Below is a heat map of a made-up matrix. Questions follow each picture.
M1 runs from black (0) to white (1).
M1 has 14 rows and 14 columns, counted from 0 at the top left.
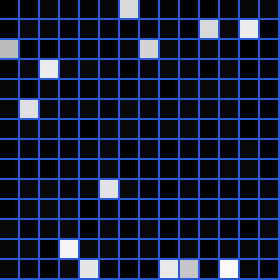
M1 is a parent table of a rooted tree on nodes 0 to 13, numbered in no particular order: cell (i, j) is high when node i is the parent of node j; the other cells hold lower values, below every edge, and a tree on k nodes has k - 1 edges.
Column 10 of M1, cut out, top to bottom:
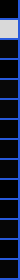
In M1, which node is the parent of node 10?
1
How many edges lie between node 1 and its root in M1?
3
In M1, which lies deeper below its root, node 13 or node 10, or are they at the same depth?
node 10
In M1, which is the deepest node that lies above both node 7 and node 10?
1
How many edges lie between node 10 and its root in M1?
4
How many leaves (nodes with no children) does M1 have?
6
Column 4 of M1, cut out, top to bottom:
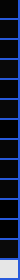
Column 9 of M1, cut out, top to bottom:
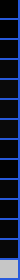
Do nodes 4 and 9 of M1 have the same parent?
yes
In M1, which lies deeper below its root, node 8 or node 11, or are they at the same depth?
the same depth
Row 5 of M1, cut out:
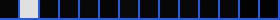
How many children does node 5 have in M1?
1
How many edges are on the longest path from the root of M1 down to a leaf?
8
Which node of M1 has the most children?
13
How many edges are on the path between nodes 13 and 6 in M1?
8
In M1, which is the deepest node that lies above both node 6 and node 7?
2
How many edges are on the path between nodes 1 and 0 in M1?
4
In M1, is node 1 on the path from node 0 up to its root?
yes
